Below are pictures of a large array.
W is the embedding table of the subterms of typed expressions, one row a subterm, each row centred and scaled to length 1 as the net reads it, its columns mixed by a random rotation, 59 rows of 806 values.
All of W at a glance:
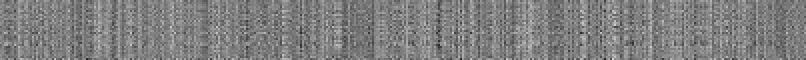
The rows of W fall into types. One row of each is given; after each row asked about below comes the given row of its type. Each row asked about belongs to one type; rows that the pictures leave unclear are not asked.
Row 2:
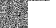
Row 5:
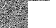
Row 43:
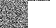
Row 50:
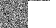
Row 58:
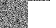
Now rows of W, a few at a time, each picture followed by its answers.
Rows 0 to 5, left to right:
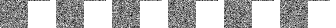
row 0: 5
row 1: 58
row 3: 58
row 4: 43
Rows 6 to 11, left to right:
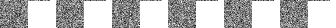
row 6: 43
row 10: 58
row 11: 58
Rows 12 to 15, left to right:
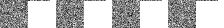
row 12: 50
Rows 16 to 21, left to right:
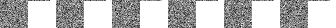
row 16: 58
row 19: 43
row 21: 5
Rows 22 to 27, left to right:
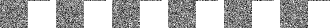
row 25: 50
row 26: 2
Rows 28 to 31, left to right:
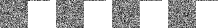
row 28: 50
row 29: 2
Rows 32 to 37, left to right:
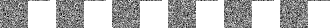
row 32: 50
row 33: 50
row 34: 5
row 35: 2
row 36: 58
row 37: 43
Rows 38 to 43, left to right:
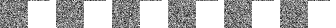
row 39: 5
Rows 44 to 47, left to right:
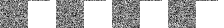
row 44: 50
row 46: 2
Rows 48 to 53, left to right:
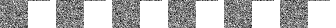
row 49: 5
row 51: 58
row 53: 5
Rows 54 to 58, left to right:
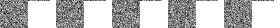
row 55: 5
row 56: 50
